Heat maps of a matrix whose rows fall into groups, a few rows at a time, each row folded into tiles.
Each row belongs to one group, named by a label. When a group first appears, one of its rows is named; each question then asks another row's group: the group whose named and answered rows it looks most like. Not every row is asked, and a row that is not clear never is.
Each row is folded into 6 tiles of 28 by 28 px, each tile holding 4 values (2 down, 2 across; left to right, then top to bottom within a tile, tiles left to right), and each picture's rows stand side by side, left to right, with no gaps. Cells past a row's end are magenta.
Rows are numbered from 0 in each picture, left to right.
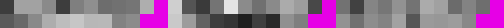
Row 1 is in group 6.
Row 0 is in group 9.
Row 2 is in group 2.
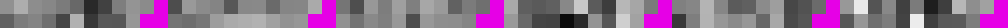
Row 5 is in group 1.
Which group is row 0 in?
1
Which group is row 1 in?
9
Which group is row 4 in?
9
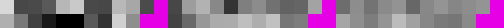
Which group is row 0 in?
6
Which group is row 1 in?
9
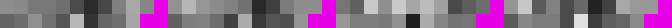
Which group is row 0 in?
1
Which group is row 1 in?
1
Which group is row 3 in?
1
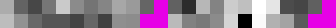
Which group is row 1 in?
2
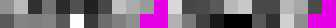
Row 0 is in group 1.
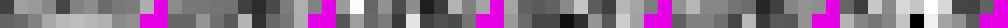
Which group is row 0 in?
9
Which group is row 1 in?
1
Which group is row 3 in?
6
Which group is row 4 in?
1
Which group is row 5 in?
2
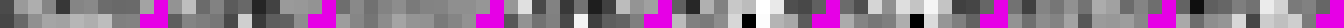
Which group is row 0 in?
9
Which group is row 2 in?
9
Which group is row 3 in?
1
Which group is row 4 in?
2
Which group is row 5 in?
2
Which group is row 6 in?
2
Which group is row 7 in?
2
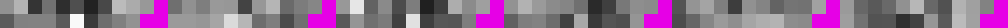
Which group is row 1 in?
9
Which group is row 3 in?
1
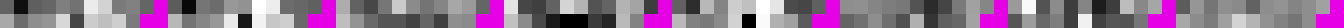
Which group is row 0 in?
2
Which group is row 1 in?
2
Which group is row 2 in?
6
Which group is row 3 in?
6
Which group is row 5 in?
1
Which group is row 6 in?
1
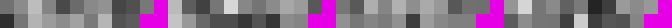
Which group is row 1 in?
6
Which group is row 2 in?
2
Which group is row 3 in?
1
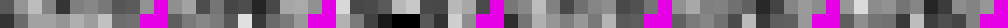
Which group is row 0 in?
9
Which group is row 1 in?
1
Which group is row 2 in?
6
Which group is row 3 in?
9
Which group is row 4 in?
1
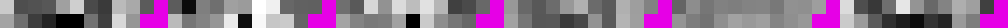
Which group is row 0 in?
6
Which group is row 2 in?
2
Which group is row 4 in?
9
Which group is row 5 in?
6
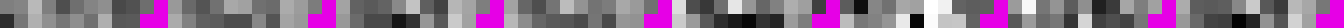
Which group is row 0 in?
9
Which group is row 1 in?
6
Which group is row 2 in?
6
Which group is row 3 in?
6
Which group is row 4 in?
6
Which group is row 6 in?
1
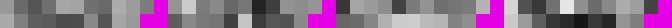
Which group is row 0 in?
6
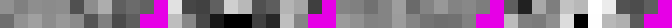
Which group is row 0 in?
9
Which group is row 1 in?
6
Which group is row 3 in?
2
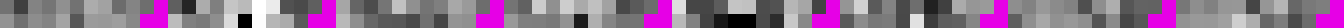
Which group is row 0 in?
2
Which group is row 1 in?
2
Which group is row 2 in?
6
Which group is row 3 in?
2
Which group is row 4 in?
6
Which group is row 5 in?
1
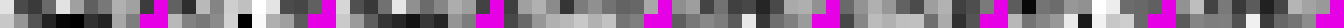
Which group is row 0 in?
6
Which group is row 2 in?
6
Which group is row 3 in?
9
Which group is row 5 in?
9
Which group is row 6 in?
2
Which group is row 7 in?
1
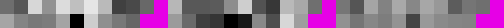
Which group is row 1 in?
6
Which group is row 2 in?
2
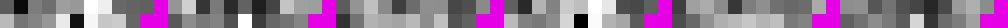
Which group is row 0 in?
2
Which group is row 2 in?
9
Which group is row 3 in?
2
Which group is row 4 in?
9
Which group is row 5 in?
1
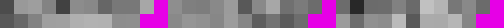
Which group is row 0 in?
9
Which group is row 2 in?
2
